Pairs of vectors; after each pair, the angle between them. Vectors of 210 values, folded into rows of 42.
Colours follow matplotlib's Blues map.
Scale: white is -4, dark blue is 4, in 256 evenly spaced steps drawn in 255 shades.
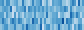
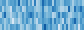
partly opposed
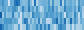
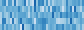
orthogonal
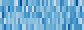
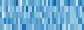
nearly opposite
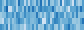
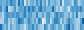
nearly parallel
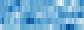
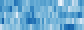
nearly parallel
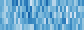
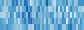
nearly parallel
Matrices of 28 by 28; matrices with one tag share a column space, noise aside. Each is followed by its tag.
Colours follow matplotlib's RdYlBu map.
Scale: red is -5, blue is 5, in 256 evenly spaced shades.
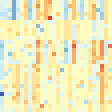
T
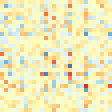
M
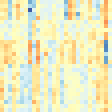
T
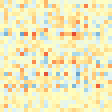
M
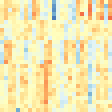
T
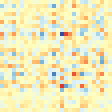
M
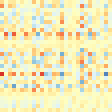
M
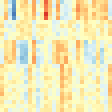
T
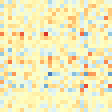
M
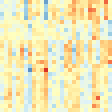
T
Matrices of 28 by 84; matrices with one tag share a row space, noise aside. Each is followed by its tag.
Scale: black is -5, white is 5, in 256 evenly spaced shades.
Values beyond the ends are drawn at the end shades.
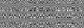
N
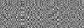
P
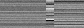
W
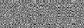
N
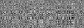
N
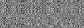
P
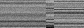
W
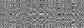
N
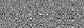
N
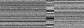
W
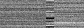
W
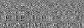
P
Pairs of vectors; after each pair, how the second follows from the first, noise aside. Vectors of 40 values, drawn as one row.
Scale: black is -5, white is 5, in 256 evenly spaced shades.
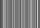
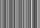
wrapped around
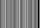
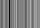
wrapped around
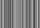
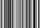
scaled up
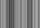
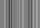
partly zeroed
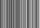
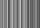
wrapped around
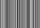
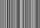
wrapped around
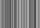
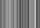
negated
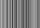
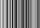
scaled up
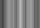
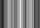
scaled up
